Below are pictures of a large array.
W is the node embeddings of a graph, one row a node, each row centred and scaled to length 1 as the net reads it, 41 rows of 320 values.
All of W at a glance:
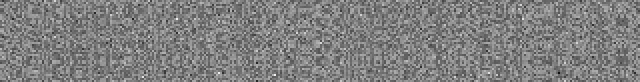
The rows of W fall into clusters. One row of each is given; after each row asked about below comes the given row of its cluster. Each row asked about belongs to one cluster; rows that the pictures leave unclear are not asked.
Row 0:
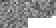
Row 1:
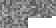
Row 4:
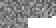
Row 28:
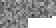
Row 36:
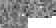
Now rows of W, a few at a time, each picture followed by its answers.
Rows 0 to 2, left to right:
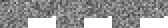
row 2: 4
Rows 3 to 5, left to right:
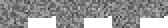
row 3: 36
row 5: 4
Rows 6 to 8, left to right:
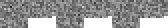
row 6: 4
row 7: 36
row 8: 36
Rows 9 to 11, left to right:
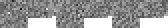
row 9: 28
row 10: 0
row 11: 0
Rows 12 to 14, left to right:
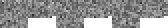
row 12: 28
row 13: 4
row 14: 36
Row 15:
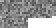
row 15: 1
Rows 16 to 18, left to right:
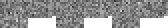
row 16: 28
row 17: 4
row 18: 0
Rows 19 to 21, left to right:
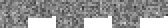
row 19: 1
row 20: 4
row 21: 36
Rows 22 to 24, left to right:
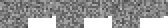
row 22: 4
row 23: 4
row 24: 28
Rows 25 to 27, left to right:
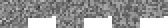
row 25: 0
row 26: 28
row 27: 36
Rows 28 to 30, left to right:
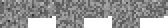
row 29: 28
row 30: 0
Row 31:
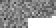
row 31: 0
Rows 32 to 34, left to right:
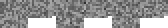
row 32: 28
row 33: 36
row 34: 4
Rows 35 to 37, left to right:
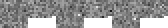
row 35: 36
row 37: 1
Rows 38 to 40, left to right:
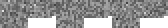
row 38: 36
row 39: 28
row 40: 0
